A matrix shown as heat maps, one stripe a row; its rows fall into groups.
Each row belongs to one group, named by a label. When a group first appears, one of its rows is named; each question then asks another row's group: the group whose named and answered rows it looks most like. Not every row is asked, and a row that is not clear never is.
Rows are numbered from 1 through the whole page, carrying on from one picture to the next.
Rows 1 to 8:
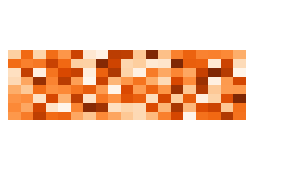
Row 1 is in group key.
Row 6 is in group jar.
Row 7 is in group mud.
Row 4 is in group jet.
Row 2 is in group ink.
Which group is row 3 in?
key
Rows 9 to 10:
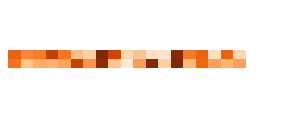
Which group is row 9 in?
ink
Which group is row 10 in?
mud
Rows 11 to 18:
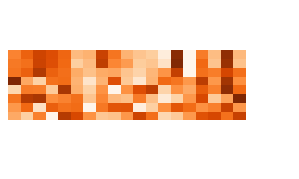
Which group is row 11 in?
ink
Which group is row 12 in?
ink
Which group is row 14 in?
ink
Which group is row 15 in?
jet
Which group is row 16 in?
jet
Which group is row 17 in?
key
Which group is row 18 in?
jet
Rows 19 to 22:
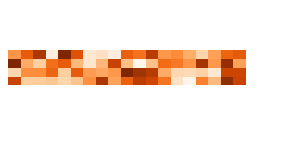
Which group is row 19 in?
jet
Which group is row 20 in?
ink
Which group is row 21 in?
jar
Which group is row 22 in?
jar
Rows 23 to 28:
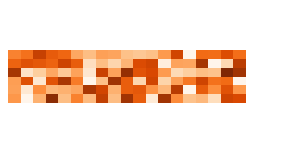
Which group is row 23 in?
ink
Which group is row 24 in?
jet
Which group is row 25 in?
jar
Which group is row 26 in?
key
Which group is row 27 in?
mud
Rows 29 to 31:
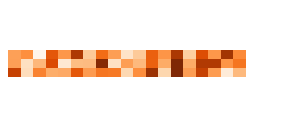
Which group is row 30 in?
mud
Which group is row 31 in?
mud
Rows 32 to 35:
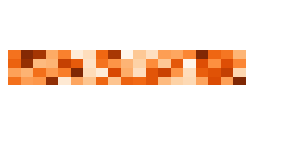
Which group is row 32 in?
ink
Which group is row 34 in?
key
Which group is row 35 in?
jar
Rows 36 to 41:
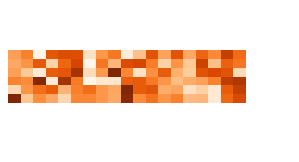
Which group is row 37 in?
jet
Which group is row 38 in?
key
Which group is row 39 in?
jet
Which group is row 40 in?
jar
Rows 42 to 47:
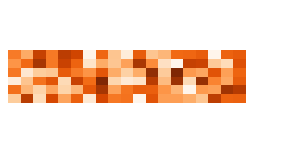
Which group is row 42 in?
jet
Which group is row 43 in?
jet
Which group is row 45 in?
mud
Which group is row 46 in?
jar
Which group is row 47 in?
key
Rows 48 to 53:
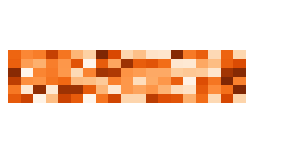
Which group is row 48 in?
ink
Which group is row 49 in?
jar
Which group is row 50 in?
jar
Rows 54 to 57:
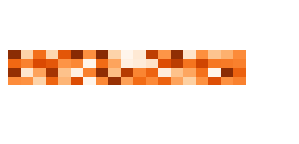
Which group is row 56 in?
jar
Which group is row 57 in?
key
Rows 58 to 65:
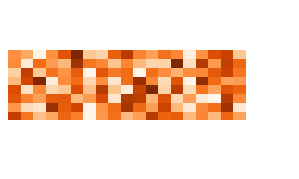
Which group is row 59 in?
mud
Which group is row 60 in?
key
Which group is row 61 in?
jet
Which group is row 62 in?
mud
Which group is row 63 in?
jar
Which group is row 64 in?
key
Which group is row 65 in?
key
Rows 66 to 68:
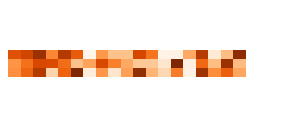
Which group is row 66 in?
jet
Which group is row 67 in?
ink
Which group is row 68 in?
jet
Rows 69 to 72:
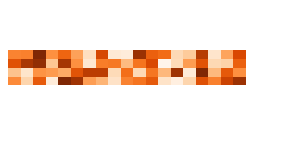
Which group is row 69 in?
jet
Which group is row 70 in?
jet
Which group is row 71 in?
mud
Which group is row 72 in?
jet
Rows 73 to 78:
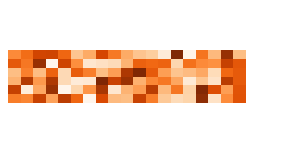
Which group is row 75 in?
jar
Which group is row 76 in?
jar
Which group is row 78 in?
jet
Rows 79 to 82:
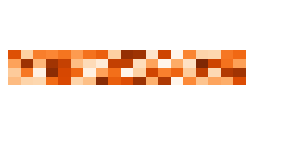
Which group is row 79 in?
jar
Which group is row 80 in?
key
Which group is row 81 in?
key
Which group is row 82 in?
jar
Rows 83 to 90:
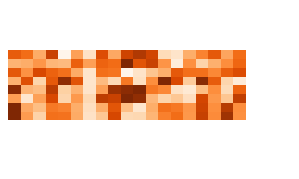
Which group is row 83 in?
jar
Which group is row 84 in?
jar
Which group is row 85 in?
ink
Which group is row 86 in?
key
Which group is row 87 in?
jar
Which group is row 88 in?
jar
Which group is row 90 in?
ink
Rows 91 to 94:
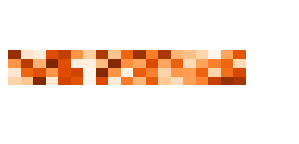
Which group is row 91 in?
jar
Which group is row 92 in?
key
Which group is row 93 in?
jet
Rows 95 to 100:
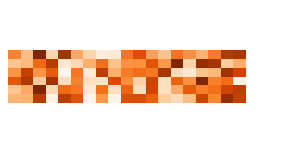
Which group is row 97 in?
jar
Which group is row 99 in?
jet
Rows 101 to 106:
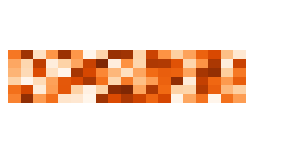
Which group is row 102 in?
mud
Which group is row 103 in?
mud
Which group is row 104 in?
mud
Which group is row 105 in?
key
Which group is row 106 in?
jar
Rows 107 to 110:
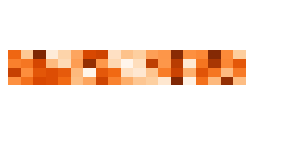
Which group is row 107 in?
mud
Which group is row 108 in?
mud
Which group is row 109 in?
ink
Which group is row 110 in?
ink
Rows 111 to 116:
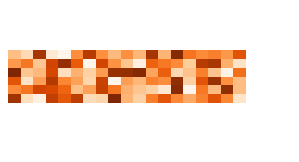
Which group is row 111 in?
mud
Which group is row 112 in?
key
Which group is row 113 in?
jar
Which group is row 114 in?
mud
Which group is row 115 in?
ink
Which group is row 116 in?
key
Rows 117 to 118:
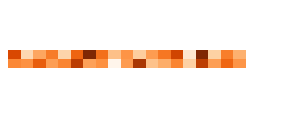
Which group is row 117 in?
mud
